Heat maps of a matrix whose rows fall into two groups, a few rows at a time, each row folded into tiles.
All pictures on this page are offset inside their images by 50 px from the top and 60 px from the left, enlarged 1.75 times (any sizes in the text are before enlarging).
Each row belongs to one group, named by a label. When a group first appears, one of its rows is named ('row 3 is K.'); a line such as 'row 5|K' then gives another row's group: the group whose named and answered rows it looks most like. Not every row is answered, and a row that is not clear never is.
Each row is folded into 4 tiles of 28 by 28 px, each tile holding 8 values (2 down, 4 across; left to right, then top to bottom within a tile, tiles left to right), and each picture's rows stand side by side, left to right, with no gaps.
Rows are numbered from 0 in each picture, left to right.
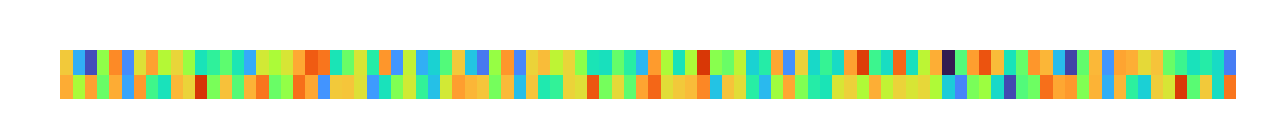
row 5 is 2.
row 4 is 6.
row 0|2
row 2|2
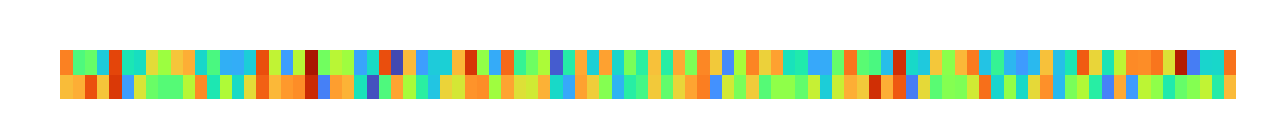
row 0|2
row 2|6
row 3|2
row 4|2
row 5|2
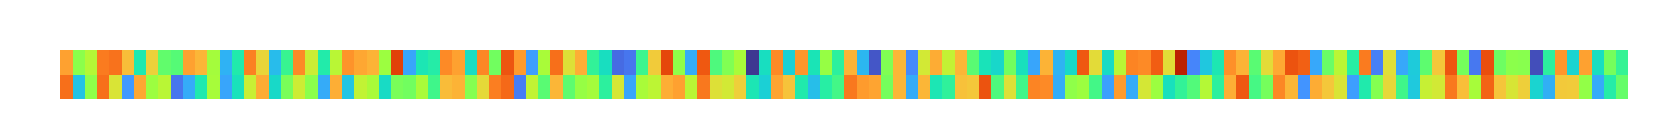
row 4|2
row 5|2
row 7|6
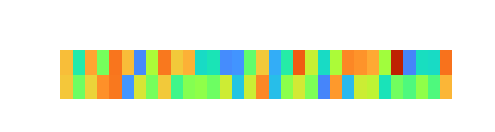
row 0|2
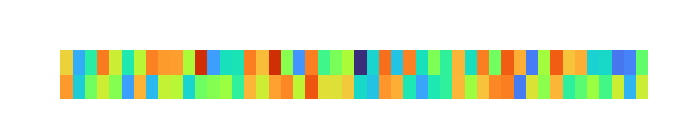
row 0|2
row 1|6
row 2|2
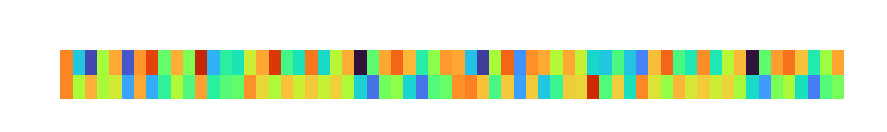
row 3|6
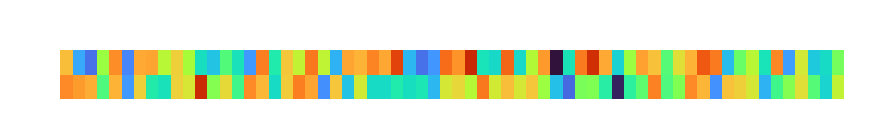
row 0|2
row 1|2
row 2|6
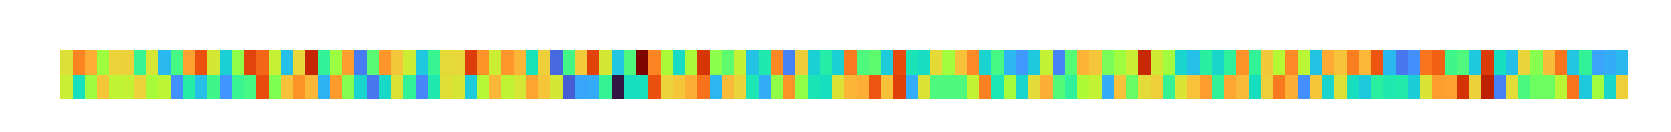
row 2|6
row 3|6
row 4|2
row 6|2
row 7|2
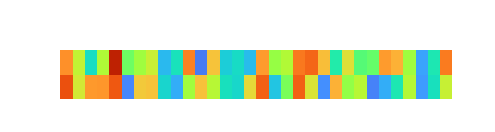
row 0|6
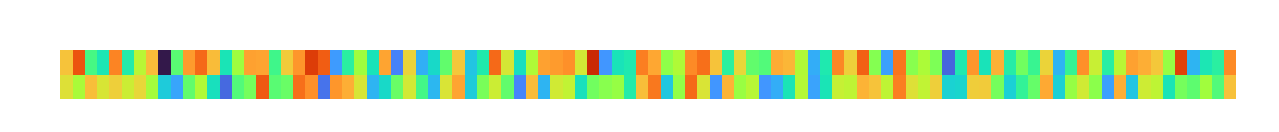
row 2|2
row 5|2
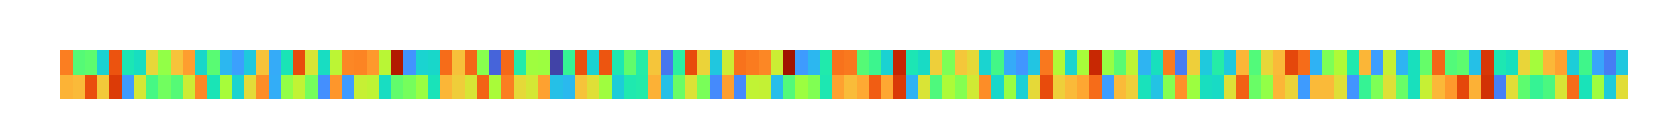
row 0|2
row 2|6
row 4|2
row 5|6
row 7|2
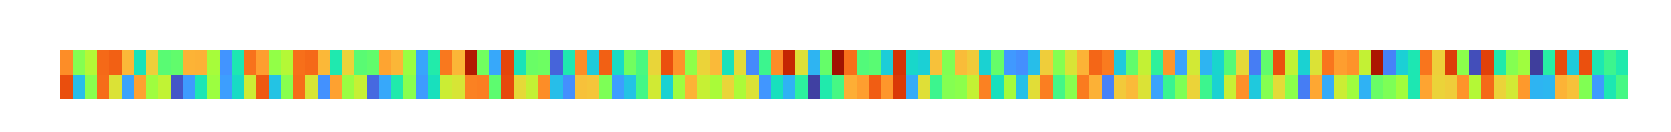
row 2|6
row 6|2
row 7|6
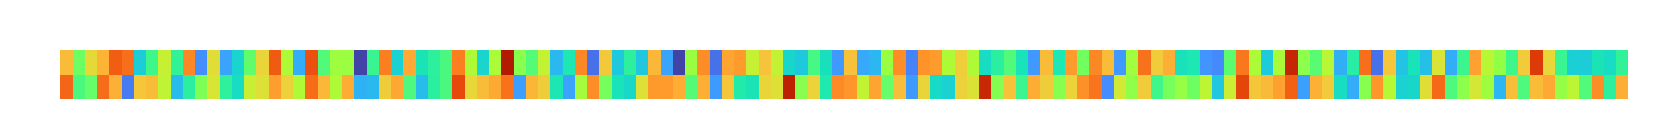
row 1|6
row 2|6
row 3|2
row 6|6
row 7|2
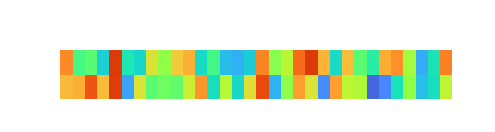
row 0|2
